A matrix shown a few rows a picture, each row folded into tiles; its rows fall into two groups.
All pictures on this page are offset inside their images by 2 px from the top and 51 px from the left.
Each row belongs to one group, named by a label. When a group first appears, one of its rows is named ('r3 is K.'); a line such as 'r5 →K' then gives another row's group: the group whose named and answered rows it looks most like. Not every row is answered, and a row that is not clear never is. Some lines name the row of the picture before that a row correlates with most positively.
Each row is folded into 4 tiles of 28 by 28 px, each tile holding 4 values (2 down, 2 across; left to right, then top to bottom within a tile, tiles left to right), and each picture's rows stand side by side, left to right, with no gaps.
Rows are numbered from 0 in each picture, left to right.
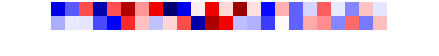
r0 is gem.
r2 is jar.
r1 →gem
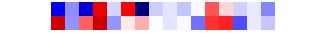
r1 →gem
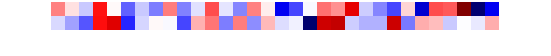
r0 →gem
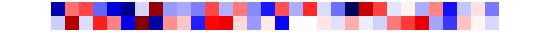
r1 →gem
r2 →jar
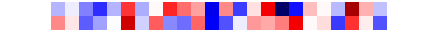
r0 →gem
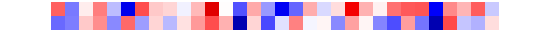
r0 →jar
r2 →gem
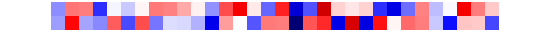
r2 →jar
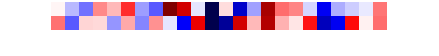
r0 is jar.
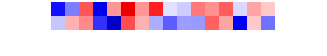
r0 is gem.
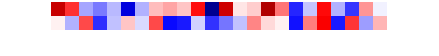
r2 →jar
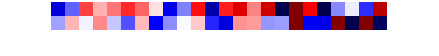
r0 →gem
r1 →gem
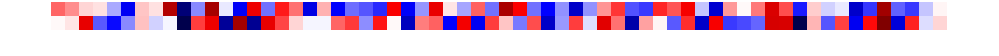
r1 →jar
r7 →jar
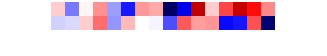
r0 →jar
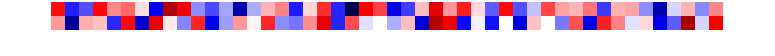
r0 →jar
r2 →jar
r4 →jar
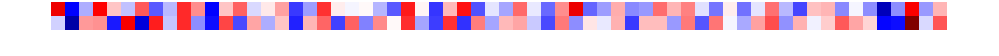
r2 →jar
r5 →jar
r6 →jar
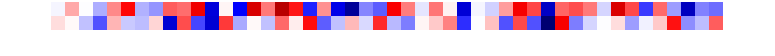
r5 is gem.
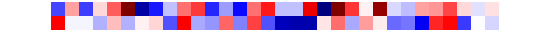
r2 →gem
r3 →gem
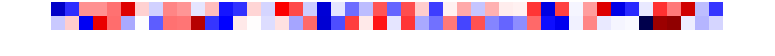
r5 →gem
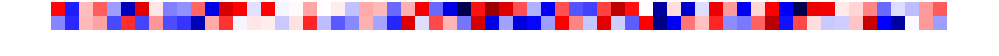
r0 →jar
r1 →gem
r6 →jar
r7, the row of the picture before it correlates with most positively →4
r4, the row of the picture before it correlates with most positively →2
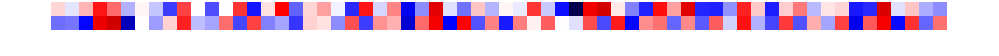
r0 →gem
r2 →jar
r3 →jar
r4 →jar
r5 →jar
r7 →jar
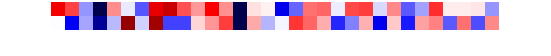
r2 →gem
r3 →jar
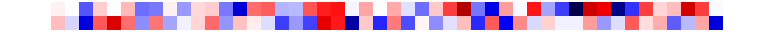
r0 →gem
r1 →jar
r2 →gem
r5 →gem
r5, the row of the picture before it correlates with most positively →2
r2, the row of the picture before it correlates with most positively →1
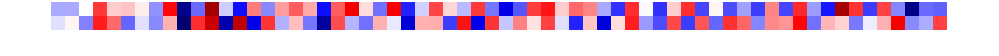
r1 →jar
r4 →gem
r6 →gem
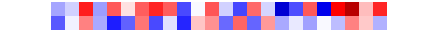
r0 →gem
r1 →jar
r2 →gem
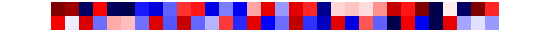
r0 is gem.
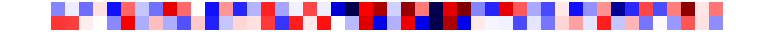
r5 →gem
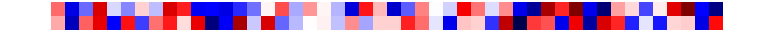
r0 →jar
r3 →gem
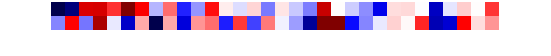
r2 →gem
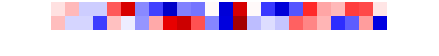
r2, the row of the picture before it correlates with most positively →0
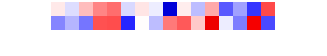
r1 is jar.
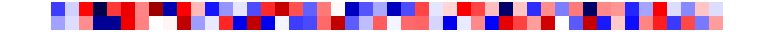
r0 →gem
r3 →gem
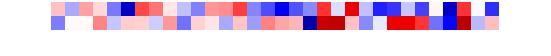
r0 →jar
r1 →jar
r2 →gem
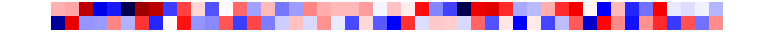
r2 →gem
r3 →jar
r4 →jar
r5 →jar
